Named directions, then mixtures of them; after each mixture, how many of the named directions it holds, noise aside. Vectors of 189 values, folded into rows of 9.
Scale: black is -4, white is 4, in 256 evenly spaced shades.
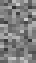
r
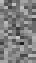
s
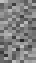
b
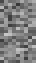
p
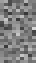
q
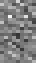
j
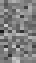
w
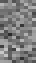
two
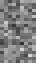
two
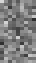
two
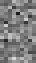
two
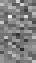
one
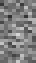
two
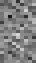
one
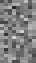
three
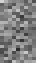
one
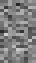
three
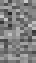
three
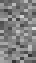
two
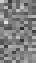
three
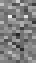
one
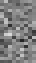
three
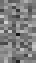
three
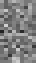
one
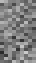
one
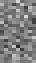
two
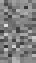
two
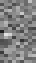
three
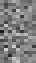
one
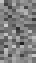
two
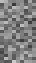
one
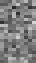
two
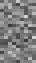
two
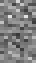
one
